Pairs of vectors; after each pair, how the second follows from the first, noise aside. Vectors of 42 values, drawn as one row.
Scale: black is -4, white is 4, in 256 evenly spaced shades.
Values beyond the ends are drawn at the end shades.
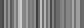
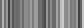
wrapped around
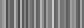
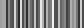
scaled up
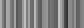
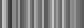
wrapped around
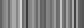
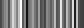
scaled up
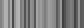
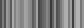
wrapped around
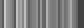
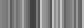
wrapped around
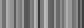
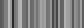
wrapped around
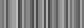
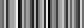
scaled up
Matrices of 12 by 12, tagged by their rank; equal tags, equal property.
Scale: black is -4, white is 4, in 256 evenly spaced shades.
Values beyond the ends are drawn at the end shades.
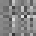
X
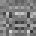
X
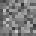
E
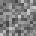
E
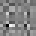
X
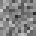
E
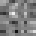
X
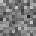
E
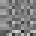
X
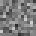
E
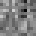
X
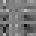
X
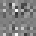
X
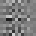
X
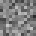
E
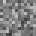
E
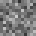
E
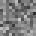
E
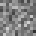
E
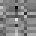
X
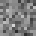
E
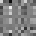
X
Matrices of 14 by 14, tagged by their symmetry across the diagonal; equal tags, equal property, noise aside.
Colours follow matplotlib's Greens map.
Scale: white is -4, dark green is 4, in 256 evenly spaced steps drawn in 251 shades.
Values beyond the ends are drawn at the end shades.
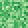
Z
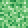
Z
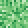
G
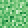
G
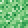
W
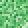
W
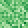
G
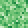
G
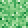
G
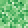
W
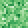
G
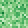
Z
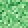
Z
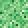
W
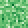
Z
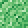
W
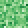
G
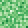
W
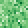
Z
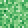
Z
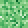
G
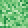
Z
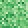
G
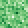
G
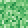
Z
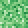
Z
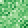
W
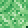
W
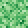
W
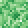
W
